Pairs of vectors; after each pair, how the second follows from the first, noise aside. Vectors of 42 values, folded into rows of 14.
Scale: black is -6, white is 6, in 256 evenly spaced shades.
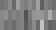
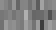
negated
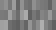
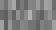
wrapped around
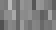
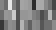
scaled up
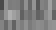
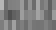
negated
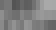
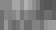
negated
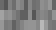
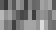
scaled up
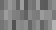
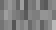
copied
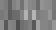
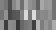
scaled up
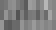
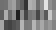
scaled up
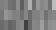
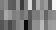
scaled up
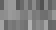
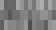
negated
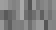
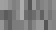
copied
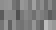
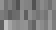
wrapped around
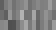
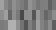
negated
